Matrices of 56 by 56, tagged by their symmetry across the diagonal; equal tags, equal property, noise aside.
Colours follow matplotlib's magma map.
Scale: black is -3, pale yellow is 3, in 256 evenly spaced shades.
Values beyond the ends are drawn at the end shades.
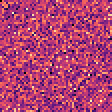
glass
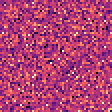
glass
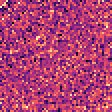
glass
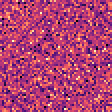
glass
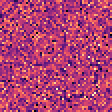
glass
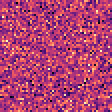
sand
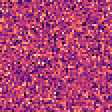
sand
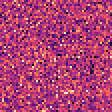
sand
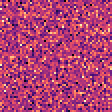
sand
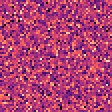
sand
